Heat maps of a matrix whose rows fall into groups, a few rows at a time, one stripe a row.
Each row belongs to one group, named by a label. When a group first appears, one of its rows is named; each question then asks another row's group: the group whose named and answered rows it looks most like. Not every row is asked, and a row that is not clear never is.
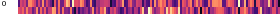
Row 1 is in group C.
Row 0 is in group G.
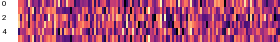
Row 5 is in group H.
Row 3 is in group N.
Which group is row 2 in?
N
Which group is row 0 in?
C
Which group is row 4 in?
G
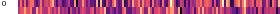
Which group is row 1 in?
C
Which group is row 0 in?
H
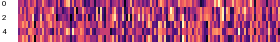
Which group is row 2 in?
H
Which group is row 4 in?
G
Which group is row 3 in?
N
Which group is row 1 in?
H
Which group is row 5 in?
N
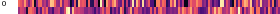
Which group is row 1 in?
G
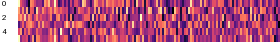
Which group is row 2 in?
C
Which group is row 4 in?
C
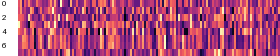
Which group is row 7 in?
G
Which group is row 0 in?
C
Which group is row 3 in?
H
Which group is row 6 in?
N
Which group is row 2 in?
C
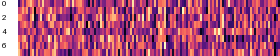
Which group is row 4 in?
G
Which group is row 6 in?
N
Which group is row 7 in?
H
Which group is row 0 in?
G
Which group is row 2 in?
H
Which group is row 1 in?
N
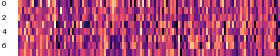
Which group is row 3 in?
G
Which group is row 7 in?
C
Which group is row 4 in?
C
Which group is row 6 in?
G
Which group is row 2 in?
H
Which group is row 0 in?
H
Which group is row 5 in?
G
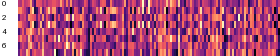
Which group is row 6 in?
G
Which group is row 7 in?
G
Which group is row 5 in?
C
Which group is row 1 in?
H
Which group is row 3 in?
H
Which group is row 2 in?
G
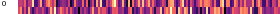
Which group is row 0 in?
H
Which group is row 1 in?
C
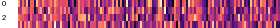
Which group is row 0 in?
N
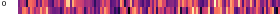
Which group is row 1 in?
G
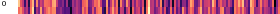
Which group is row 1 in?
H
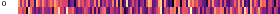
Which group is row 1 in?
C
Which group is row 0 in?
N
